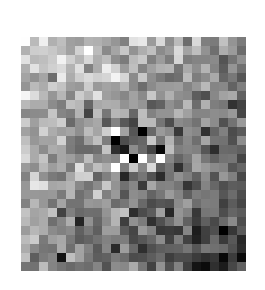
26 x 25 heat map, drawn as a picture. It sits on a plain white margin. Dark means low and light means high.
The top left is the ninth with the highest average. The centre is the roughest part. No regular stripes run through it. The field climbs toward the top left. The grain is fine, like static. In the centre lies a patch that is rougher than the rest.
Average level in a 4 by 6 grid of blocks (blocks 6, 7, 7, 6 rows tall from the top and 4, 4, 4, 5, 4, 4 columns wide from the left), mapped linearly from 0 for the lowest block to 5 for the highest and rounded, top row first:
554442
433222
433221
322100
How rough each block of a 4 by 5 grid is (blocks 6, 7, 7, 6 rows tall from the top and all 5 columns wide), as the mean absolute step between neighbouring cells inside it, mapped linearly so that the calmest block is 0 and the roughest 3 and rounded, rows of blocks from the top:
1 1 1 1 1 / 0 1 2 1 1 / 1 1 3 1 0 / 1 1 1 1 1
